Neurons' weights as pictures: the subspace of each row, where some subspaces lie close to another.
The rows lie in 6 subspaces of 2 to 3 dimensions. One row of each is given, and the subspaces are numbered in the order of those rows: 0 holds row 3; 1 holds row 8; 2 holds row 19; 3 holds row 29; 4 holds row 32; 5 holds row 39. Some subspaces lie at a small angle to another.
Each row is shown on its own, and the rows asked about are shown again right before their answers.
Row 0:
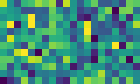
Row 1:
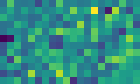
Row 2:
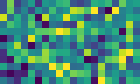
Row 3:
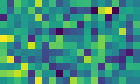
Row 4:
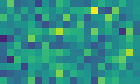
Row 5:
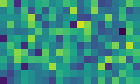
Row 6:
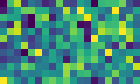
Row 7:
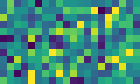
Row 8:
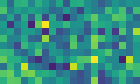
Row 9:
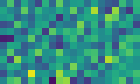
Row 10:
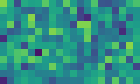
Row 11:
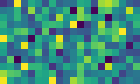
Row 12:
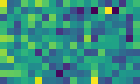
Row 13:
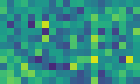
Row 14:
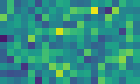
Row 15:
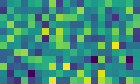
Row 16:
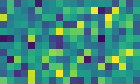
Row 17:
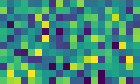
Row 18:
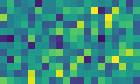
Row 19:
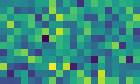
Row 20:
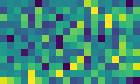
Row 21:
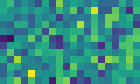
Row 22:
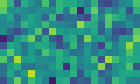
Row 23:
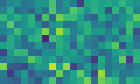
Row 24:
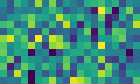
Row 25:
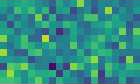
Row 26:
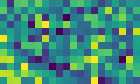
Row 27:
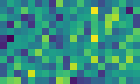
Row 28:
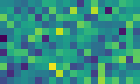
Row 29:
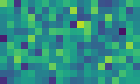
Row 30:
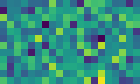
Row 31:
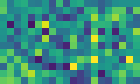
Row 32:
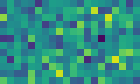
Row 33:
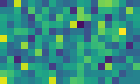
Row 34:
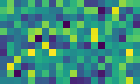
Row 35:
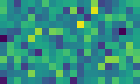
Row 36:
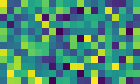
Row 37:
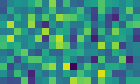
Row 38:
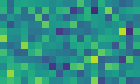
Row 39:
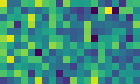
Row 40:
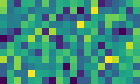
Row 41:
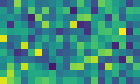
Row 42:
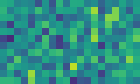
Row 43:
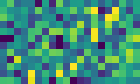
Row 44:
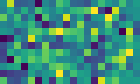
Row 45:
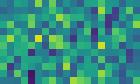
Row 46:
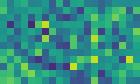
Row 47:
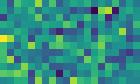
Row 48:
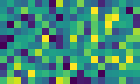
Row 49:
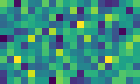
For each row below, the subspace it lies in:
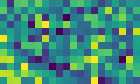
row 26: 1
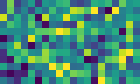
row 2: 0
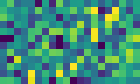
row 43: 0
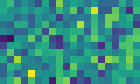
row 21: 5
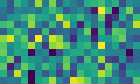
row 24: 4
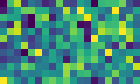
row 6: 2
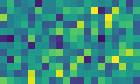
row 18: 4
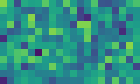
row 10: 5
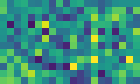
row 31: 1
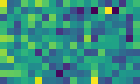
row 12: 5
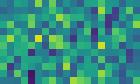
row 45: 4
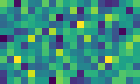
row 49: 3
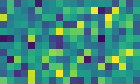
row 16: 4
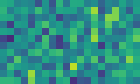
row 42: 0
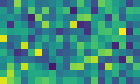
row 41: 3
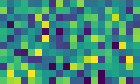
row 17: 5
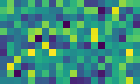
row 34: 4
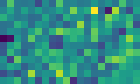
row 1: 5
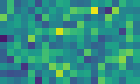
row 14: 0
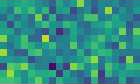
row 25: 2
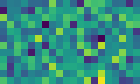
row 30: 4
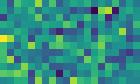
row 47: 0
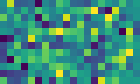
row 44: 1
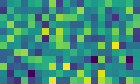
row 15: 5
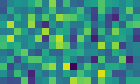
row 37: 0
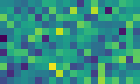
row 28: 2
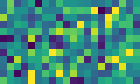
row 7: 4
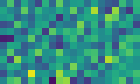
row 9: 3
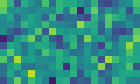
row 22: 5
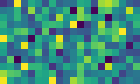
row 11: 3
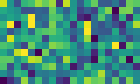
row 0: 5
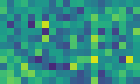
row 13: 1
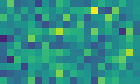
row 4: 1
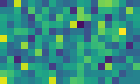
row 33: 3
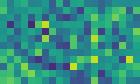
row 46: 1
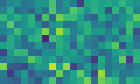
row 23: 2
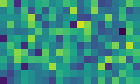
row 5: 3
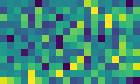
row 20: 4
